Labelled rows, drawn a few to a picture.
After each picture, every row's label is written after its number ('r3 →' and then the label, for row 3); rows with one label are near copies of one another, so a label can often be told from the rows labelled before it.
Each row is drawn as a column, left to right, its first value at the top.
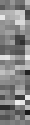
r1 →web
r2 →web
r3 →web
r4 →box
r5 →box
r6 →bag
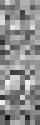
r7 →box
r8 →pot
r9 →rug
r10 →rug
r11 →bag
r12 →pot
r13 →rug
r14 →web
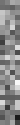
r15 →box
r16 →web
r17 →rug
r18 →pot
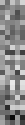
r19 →rug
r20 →web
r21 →pot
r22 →bag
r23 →pot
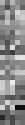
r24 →pot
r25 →box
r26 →pot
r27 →web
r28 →web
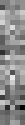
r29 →box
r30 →web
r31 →rug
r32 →web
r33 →web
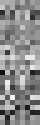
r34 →bag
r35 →pot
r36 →bag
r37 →web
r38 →rug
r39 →web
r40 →bag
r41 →bag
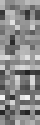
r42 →bag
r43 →web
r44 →box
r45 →rug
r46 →bag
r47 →bag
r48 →rug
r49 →bag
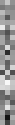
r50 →rug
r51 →pot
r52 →rug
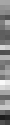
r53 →pot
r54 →pot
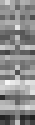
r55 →pot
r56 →pot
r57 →pot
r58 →rug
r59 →pot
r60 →pot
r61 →pot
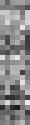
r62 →web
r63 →box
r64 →web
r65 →web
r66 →rug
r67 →box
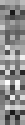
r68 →rug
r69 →pot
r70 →bag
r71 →pot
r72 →bag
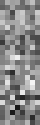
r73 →box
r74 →rug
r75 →bag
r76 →web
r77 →box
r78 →rug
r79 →pot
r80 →box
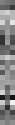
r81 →box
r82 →web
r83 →box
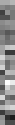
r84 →bag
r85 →pot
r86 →pot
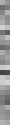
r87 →rug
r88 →rug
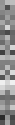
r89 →pot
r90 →rug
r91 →pot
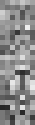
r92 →web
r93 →web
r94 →pot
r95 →rug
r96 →bag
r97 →rug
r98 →pot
